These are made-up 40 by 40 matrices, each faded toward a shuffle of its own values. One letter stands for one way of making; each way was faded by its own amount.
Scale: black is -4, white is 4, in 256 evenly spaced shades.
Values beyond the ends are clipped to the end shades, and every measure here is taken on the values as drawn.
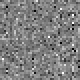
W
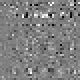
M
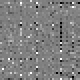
M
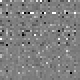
M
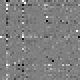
M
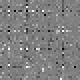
M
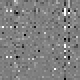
M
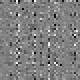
M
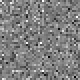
W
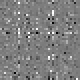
M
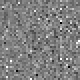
W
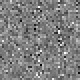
W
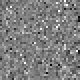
W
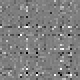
M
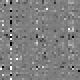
M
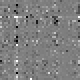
M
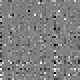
M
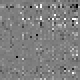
M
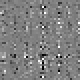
M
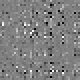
M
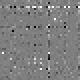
M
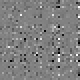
M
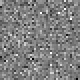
W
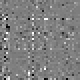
M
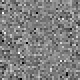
W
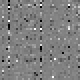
M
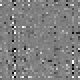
M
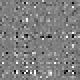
M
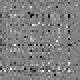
M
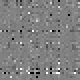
M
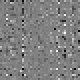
M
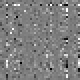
M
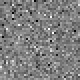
W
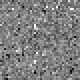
W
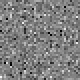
W
